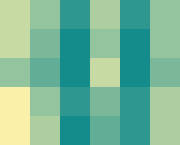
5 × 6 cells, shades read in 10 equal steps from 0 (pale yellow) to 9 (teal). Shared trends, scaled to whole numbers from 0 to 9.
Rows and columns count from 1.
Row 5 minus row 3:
-4 -3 0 4 -1 -2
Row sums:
29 33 35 28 29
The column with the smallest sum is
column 1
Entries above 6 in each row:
2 2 2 2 2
